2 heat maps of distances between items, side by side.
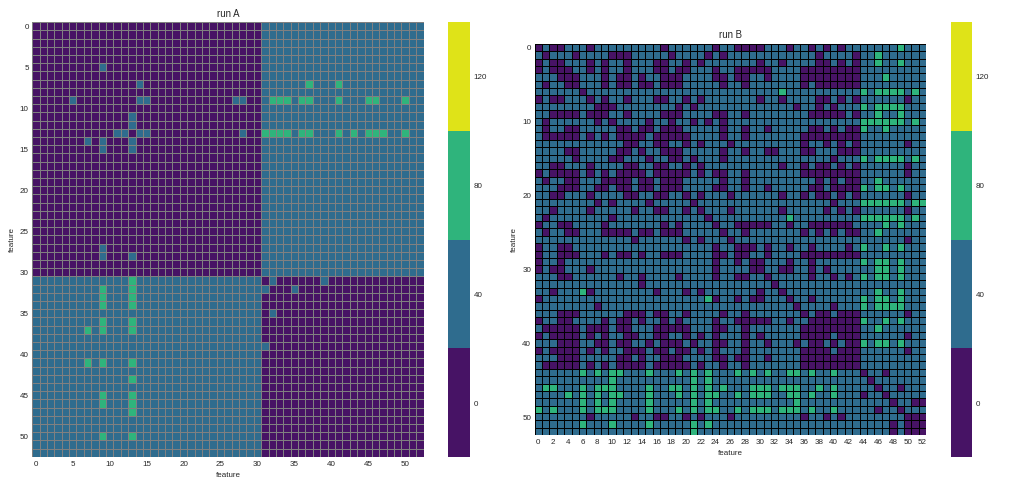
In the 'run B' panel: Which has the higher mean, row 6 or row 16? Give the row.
6
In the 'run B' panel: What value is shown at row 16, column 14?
40
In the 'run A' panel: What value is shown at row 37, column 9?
80
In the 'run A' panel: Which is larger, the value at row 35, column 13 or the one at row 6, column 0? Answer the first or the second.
the first
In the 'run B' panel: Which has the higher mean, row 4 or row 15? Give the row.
15
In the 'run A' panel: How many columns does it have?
53
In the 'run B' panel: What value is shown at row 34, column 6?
40
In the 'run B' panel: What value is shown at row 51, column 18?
40
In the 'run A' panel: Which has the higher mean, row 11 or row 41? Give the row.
41
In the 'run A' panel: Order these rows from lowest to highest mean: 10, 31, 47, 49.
10, 49, 47, 31
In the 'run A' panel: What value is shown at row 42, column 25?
40
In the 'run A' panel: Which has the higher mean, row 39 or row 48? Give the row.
39
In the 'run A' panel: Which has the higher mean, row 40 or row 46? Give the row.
46
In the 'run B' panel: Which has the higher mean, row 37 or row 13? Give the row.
13
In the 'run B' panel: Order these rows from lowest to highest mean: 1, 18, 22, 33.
18, 22, 1, 33
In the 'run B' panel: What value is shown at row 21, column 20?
40
